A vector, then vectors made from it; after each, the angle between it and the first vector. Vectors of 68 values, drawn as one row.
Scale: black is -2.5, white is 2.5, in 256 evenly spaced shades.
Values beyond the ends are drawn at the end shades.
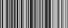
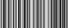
nearly opposite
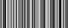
partly opposed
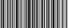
orthogonal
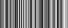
partly aligned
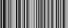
partly opposed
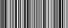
partly opposed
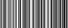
nearly opposite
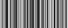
orthogonal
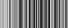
orthogonal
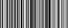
nearly parallel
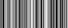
partly opposed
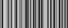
orthogonal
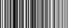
partly aligned
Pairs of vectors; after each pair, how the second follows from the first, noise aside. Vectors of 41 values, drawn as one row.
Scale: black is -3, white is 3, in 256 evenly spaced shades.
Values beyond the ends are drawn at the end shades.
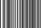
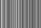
shrunk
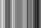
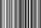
shuffled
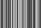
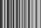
shuffled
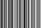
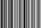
copied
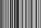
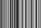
copied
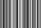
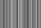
shrunk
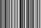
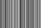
shrunk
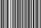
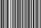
copied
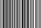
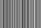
shrunk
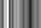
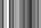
copied
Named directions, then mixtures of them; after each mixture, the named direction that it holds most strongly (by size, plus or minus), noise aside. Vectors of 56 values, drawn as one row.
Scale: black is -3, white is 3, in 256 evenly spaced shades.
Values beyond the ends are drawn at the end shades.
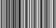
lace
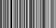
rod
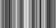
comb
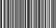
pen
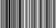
lace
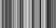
comb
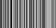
rod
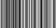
lace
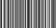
pen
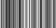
lace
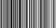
lace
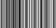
lace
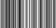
lace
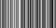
lace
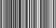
lace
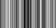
comb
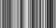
comb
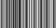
lace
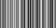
lace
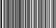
pen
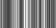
comb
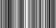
comb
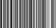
rod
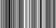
comb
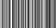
rod
